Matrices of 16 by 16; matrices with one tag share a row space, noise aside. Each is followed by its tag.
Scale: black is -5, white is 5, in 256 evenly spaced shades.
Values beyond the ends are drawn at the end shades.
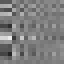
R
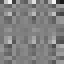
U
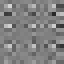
U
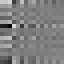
R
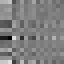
R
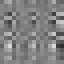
U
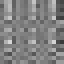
U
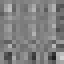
U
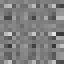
U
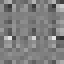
U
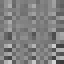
U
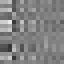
R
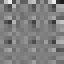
U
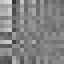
R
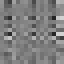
U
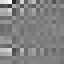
R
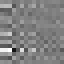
R
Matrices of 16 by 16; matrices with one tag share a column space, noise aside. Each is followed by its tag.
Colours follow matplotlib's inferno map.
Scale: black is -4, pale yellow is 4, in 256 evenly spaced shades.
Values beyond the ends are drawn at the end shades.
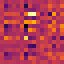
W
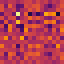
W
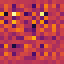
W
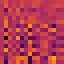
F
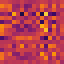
W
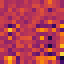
F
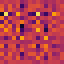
W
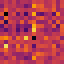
W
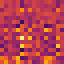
F
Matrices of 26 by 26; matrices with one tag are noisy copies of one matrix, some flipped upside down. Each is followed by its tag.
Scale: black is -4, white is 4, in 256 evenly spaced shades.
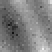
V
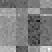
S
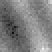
V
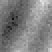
V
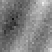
V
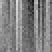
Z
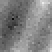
V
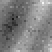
V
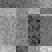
S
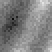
V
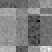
S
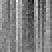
Z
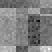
S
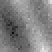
V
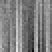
Z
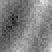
V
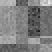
S
